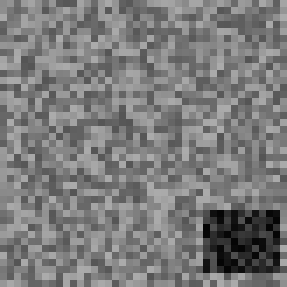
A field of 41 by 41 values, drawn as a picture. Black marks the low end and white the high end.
The ninth with the lowest average is the bottom right. On average the colour sits 50% of the way up the scale. The halves do not mirror each other. In the bottom right lies a patch that is lower than the rest. No regular stripes run through it.
